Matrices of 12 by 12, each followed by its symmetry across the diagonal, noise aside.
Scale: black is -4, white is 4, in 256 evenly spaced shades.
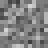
symmetric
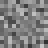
antisymmetric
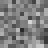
antisymmetric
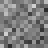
symmetric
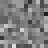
antisymmetric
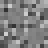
antisymmetric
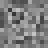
symmetric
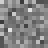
symmetric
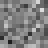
antisymmetric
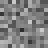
antisymmetric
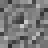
symmetric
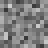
antisymmetric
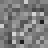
symmetric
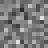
symmetric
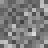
symmetric
